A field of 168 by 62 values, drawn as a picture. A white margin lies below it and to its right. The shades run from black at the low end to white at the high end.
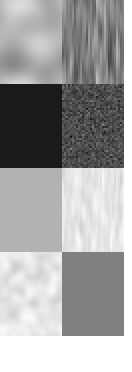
The table splits into 4 rows of 2 panels. Panel 1,1: high, smooth. Panel 1,2: middling, streaked downward. Panel 2,1: very low, flat. Panel 2,2: low, fine-grained. Panel 3,1: high, flat. Panel 3,2: very high, streaked downward, faint in contrast. Panel 4,1: very high, blotchy, faint in contrast. Panel 4,2: middling, flat.
